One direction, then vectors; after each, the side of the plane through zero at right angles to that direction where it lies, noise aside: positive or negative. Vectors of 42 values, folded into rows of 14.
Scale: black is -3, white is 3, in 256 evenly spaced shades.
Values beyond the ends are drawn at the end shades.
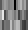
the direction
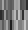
negative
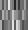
positive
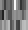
negative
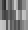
negative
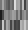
negative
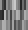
negative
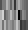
positive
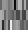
positive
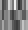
negative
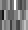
negative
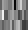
positive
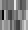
negative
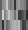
positive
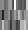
negative
